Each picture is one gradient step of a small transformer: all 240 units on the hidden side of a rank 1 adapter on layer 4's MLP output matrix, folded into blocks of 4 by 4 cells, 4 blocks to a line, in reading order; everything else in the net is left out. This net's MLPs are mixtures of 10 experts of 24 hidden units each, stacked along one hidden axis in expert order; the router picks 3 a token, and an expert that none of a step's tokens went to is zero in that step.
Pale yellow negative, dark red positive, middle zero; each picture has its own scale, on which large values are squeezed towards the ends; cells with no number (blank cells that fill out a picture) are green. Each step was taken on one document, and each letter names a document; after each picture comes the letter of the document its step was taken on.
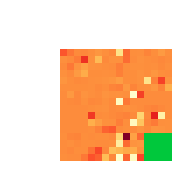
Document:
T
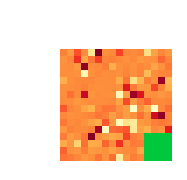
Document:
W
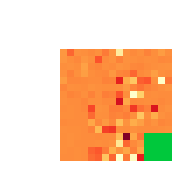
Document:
T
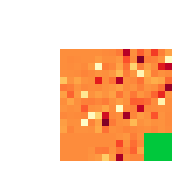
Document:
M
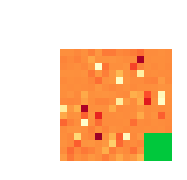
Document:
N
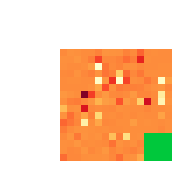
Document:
N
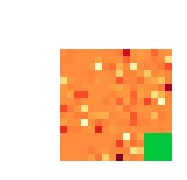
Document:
M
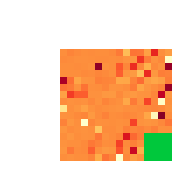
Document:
M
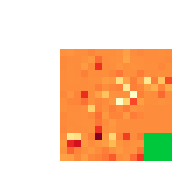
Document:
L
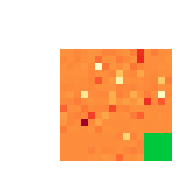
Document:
N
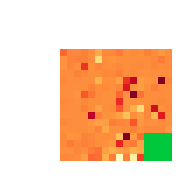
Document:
T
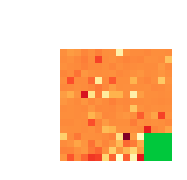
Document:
T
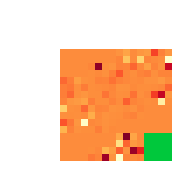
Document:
M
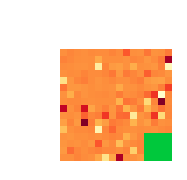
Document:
M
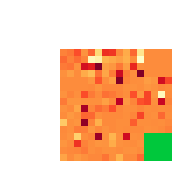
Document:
N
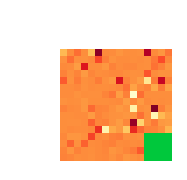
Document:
W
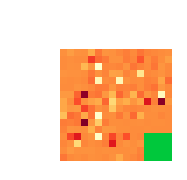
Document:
N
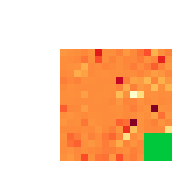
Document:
W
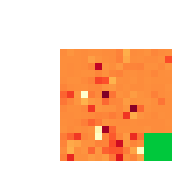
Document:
L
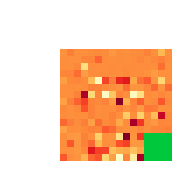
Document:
T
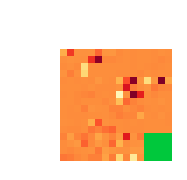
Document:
T
